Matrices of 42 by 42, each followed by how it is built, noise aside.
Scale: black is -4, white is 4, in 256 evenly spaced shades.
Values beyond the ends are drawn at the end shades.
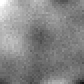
smooth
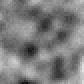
smooth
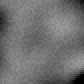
smooth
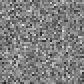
noise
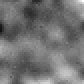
smooth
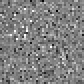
noise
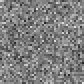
noise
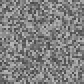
noise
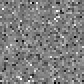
noise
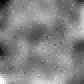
smooth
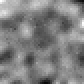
smooth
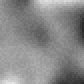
smooth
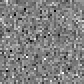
noise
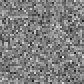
noise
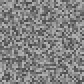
noise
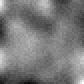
smooth
